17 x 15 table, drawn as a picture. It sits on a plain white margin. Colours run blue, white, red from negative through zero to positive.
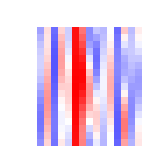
Ninth with the highest average: centre. Grain: streaks running down. Average level on the scale: 50%.
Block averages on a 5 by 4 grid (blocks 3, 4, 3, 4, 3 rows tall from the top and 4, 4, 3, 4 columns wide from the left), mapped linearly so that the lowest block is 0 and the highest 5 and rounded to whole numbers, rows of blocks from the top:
1 3 1 1
1 4 1 0
1 5 2 0
1 4 2 1
1 3 1 1
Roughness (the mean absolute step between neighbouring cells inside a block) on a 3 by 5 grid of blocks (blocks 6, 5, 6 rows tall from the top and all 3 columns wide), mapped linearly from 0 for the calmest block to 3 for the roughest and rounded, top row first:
22210
31220
32112
